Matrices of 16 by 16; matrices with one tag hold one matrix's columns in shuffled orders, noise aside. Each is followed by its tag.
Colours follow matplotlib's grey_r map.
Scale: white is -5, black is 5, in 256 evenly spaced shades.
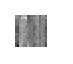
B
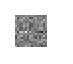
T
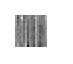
B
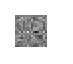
T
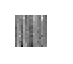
B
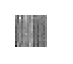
B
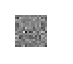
T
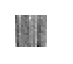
B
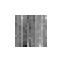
B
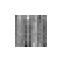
B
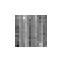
B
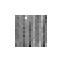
B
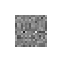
T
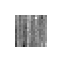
B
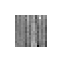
B
